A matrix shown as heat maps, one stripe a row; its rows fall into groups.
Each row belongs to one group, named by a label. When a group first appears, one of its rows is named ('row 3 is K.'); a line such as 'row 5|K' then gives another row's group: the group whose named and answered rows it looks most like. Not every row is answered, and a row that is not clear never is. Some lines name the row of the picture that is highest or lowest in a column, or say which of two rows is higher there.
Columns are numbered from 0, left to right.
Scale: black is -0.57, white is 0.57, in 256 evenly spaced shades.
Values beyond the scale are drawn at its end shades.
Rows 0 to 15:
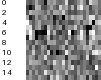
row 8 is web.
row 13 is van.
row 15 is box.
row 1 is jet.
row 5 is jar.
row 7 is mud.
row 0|web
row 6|mud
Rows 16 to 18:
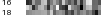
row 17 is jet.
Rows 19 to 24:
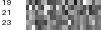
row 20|jar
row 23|mud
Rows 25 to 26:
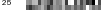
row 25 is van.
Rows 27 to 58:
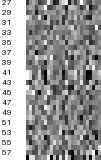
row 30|jar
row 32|van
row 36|web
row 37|mud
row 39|web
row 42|jar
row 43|web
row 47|jet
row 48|jar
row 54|web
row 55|jet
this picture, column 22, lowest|44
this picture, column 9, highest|55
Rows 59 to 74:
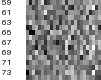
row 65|jet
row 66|mud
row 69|web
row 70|jet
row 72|van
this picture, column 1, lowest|65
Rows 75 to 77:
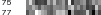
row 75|mud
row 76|van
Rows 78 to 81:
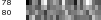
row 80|web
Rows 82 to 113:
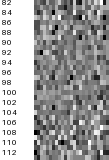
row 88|web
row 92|jet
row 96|web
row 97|jar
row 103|web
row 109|box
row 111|web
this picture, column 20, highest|108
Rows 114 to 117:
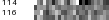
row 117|mud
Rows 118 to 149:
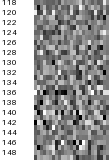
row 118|van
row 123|jet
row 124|van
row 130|web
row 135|mud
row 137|jet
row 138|jet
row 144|web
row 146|jet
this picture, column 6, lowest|130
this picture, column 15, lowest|141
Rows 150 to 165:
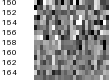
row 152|jar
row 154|van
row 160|jet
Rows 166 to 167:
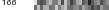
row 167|jar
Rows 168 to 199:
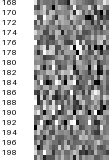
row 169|web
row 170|van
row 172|jar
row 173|van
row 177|van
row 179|mud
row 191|web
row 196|jet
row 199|mud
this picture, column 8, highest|189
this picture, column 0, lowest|193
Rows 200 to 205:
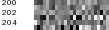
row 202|van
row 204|box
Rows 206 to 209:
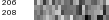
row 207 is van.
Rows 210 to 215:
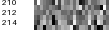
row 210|mud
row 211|van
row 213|web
